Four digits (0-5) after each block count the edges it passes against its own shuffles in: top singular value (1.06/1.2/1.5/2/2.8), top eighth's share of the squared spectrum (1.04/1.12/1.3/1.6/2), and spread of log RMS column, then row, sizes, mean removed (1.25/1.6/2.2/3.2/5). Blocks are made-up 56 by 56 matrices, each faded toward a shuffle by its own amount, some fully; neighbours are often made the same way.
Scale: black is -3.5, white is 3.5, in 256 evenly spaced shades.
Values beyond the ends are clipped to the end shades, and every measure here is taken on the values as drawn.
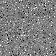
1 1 0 0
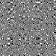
4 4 2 2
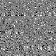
3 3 1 2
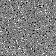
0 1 0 0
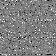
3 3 0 2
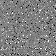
1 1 0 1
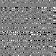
3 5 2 4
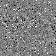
1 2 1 1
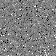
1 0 0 1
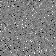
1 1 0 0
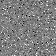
0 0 0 0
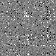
2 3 2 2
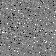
0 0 0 0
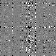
3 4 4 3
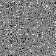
1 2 2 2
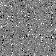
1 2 2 1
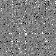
2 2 2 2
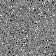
0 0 0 0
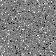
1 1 0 0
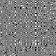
4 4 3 2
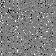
3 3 1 0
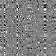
4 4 3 1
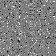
3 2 1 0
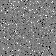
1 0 0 0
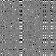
5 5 3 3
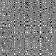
4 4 2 2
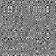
4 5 3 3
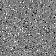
2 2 0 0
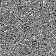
0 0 0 1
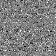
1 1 0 2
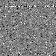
2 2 0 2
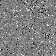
0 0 0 0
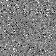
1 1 0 1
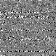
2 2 0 3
